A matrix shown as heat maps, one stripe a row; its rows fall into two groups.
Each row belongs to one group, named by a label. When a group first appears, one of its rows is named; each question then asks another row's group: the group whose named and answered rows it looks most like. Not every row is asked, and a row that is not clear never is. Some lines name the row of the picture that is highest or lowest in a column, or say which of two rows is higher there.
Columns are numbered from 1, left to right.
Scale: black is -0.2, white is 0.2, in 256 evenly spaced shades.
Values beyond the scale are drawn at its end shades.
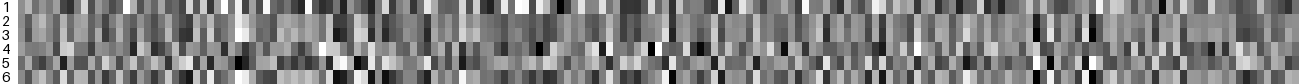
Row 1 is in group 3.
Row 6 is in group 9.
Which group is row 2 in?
9
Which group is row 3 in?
9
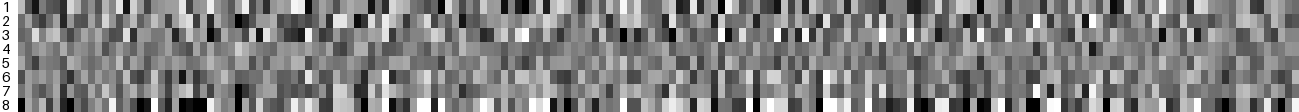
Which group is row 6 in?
3
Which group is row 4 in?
9
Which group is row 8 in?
3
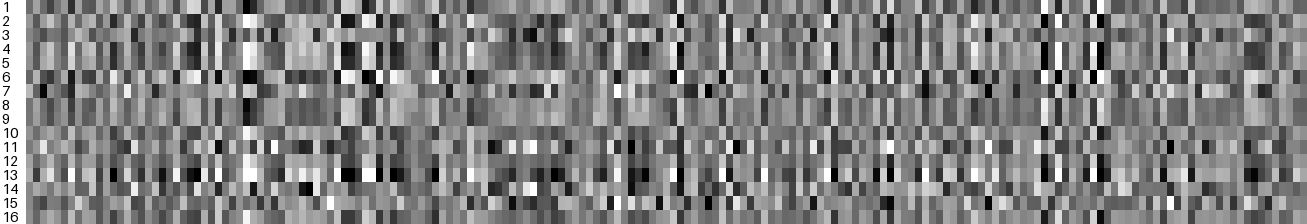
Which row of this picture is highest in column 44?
15
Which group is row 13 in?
9
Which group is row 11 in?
3
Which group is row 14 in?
3
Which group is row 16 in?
9
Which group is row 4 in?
9
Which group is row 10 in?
9
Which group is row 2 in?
9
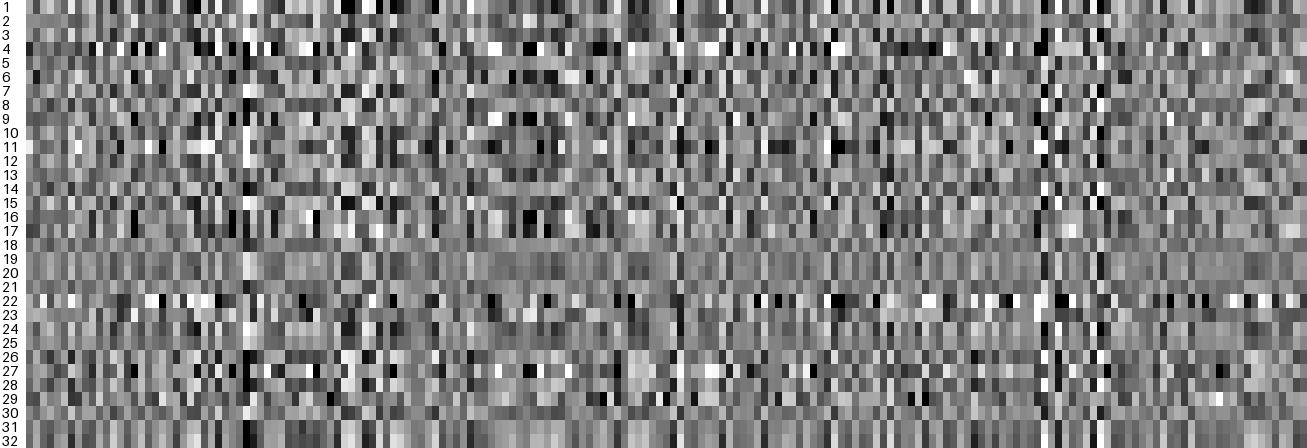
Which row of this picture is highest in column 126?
11
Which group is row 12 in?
9
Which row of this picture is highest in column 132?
4
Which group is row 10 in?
9
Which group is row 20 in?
9
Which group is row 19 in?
9
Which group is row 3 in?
9
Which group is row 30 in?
9
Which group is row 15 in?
9
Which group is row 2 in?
3
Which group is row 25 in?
9
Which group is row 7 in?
9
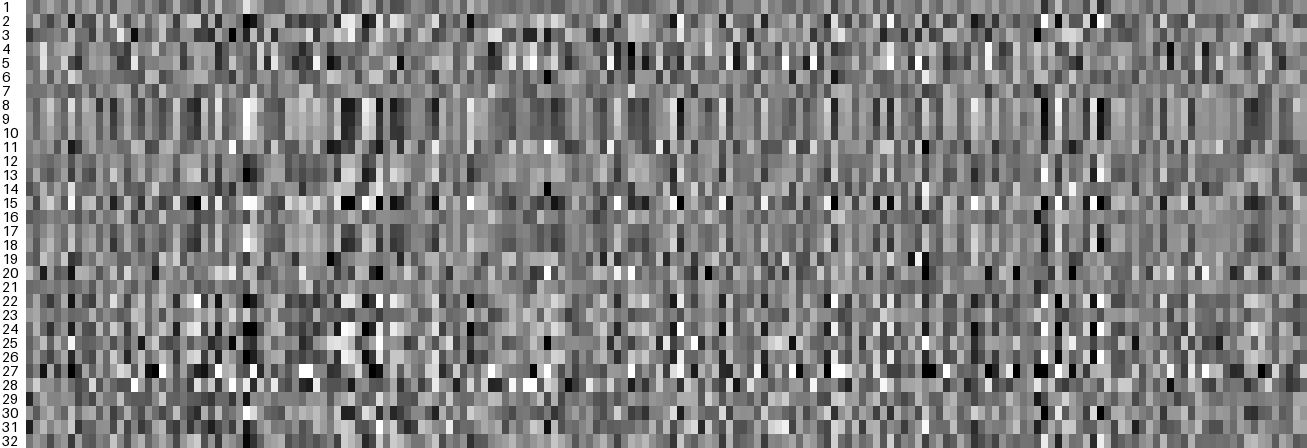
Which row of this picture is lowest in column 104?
3
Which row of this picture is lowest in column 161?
20
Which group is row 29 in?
3
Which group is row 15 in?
9
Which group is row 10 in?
9
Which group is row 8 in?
9
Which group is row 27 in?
3
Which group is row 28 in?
3
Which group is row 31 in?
3
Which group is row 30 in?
9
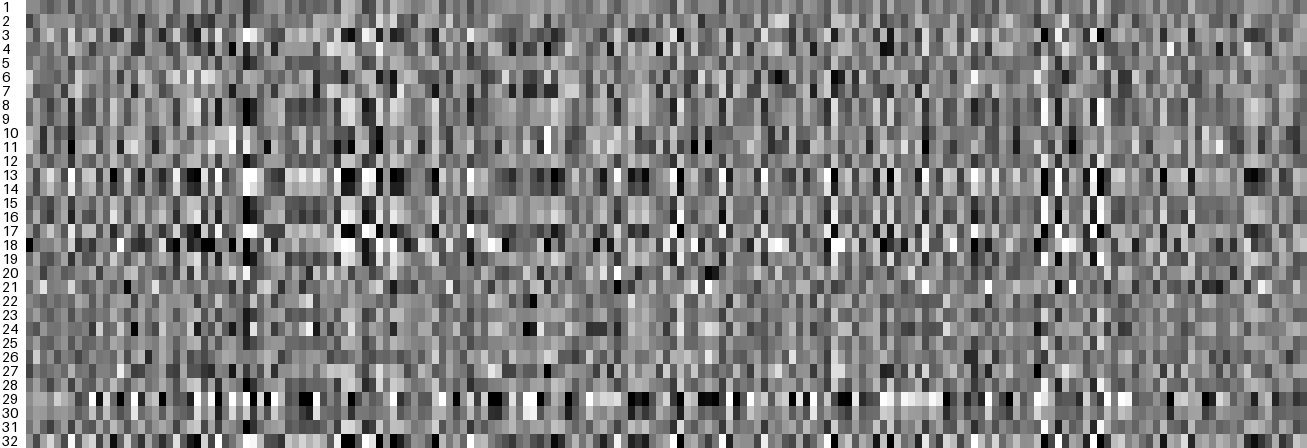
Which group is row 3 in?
9
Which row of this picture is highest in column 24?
6
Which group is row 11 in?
3
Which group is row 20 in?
3
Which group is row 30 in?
3
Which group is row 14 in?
9
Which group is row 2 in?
3
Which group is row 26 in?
3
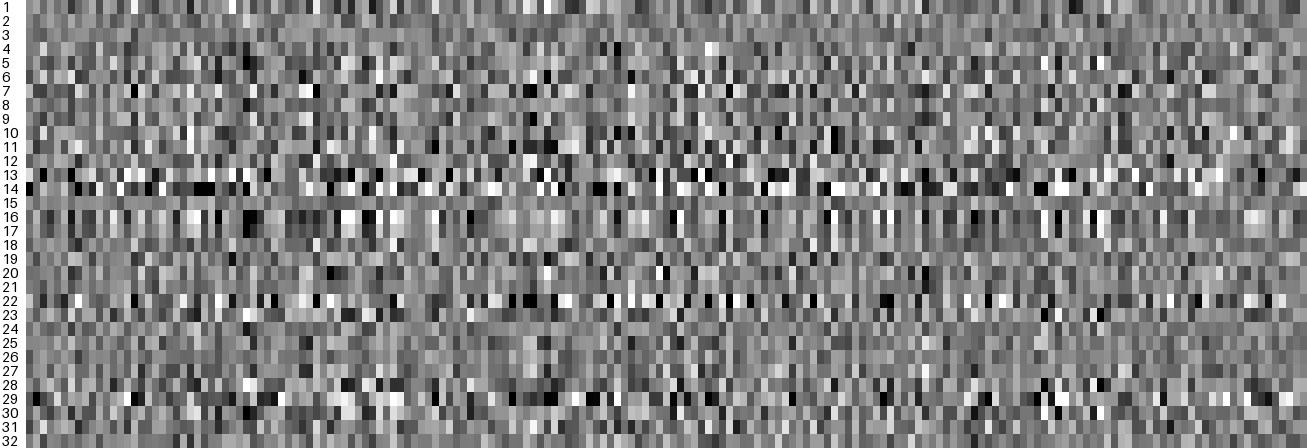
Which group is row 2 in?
9
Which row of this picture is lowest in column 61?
13
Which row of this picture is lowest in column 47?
13
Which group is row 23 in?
9
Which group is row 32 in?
3
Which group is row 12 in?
3
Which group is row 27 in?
3
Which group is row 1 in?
3
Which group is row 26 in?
3
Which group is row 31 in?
3
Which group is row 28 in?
9
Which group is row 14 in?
3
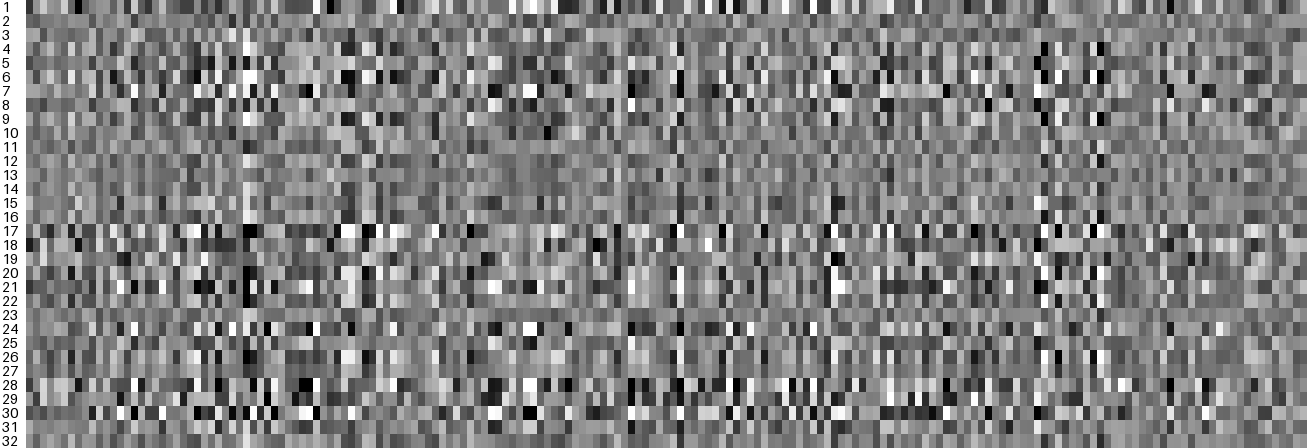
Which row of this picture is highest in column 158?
28
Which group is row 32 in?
9
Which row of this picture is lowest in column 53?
6
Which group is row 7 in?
3
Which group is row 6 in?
9
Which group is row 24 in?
3
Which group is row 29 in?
3
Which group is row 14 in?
9
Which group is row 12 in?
9
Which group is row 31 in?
3
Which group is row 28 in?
3
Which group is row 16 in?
9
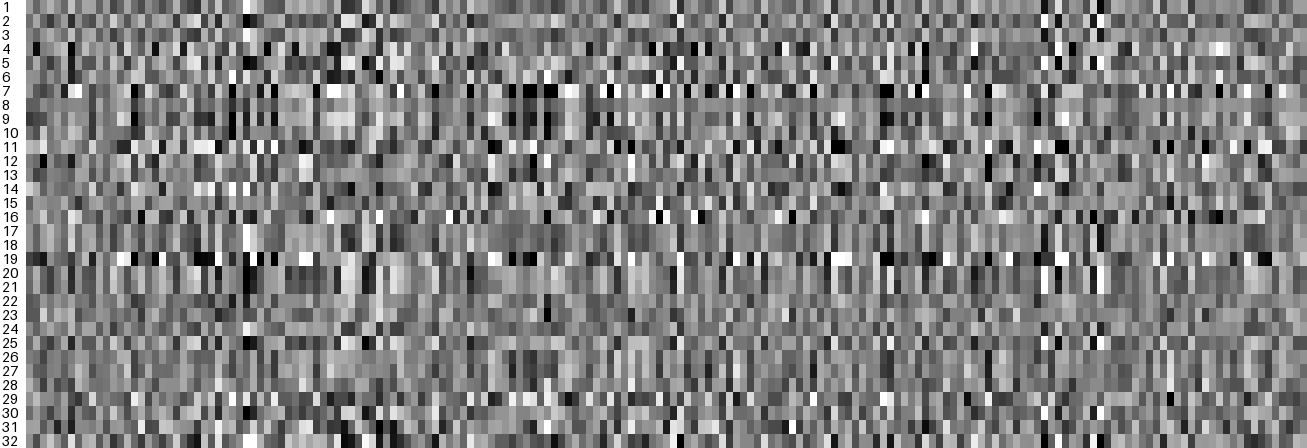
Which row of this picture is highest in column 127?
7
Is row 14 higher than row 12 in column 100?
Yes
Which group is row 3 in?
9
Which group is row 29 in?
3
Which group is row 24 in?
9
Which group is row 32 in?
9
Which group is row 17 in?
9
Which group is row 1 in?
9
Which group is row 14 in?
3
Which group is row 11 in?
3
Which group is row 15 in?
3
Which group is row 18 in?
9
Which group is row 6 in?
3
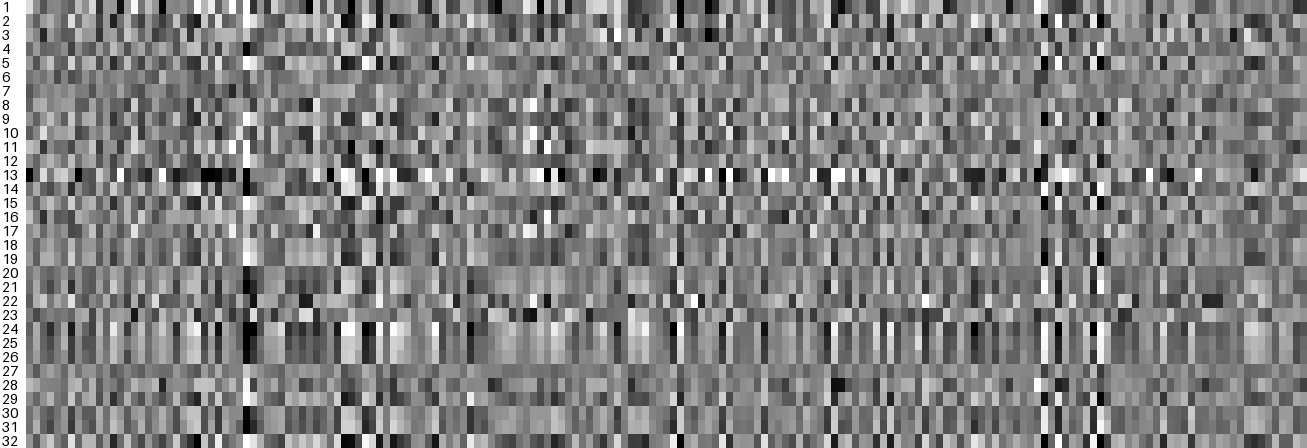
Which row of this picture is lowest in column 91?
3
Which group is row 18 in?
9
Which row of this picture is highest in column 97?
16
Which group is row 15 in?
9
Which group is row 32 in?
9
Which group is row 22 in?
3
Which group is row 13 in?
3
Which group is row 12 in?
9
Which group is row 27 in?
9
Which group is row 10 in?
3
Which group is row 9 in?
9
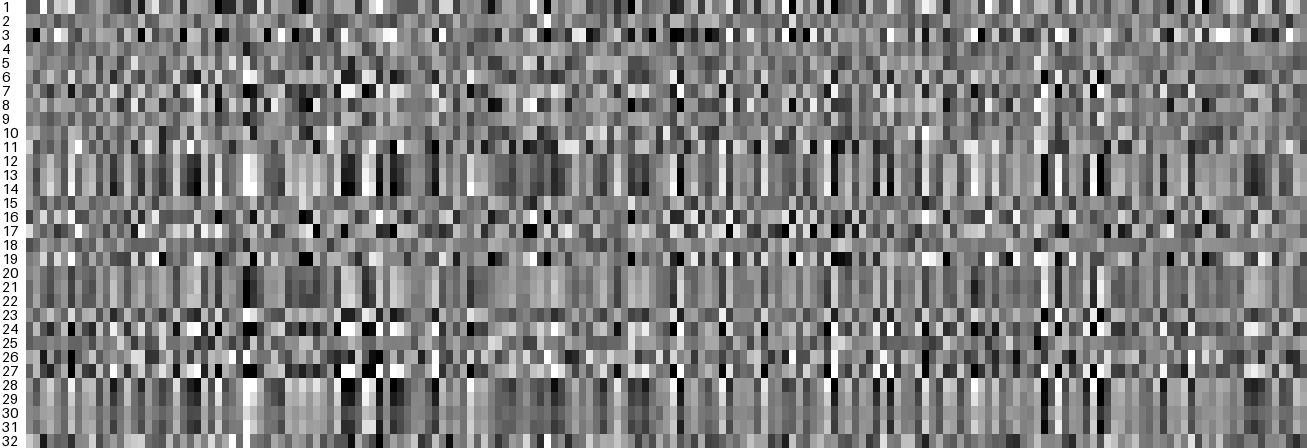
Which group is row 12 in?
9
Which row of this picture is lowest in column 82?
3
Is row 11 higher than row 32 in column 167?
No
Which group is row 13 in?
9
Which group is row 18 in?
3
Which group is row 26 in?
3
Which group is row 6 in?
9
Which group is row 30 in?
9
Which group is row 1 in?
3
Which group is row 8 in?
3
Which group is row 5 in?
3
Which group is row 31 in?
9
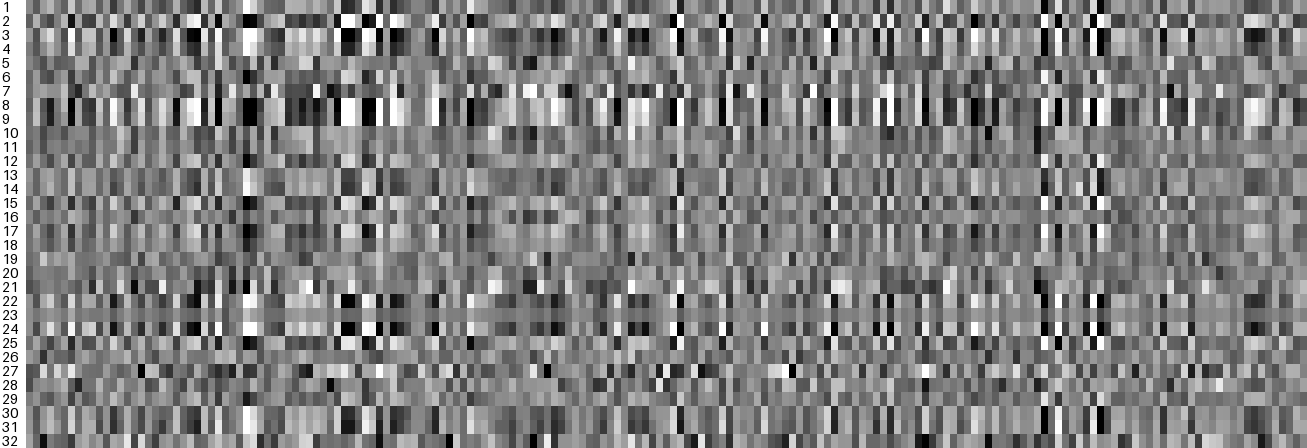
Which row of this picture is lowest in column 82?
28
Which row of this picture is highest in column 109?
27
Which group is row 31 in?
9
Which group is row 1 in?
9
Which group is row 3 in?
9
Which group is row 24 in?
9
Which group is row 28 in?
3
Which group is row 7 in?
3
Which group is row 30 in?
9
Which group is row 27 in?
3
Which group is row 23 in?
9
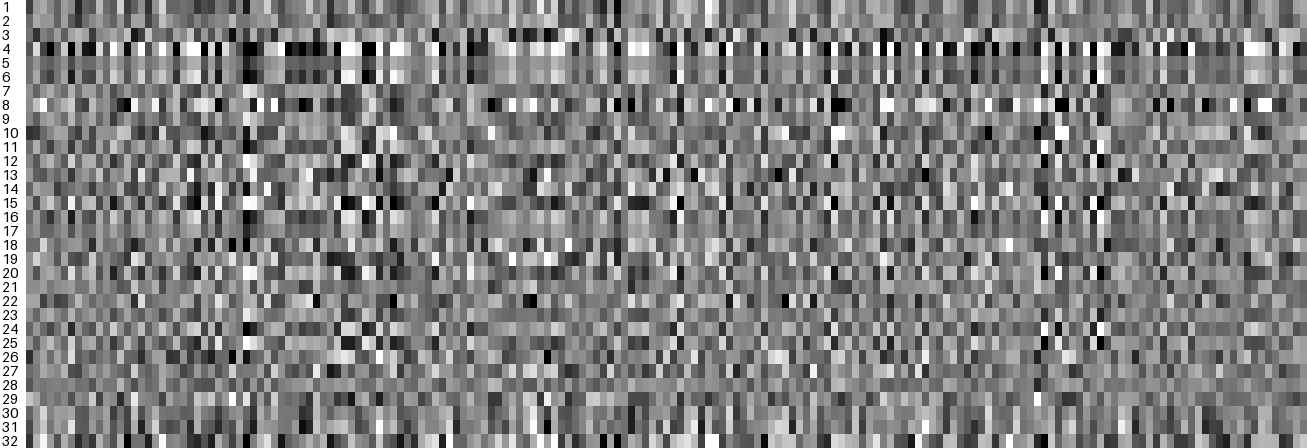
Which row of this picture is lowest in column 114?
8
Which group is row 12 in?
9
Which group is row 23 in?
9
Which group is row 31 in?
3
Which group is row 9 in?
9
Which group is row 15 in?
9
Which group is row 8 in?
3
